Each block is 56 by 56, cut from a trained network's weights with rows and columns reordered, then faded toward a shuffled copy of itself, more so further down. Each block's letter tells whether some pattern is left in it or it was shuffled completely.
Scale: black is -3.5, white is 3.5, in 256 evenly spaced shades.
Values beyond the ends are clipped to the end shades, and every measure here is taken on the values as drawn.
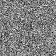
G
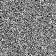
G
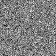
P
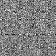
P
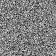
G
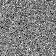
G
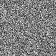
G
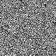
P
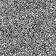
G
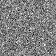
G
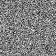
P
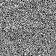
G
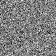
G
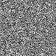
G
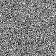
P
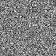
P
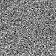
P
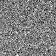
G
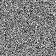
G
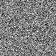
G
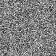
G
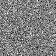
G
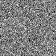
G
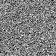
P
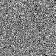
P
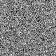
G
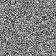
P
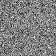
P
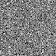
P
